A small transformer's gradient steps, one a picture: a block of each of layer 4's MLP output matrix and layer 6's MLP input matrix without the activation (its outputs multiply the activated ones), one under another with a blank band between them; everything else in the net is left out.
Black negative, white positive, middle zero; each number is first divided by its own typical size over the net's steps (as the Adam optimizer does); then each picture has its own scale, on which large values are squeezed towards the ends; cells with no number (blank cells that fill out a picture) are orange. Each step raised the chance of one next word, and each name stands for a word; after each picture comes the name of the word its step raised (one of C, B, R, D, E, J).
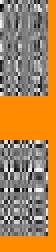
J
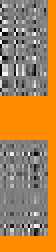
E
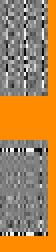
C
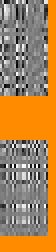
J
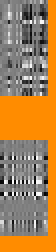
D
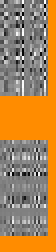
C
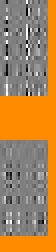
E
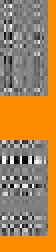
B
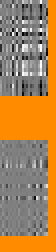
E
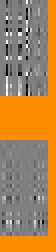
E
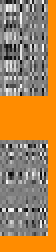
J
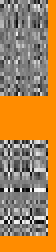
J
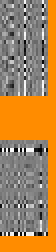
C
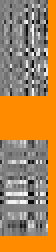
D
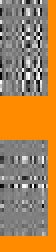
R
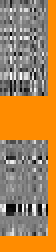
R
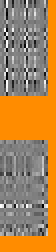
R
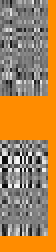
R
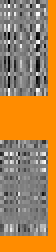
B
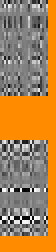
J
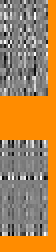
B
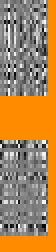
D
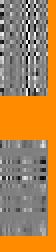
B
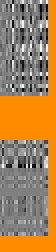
J
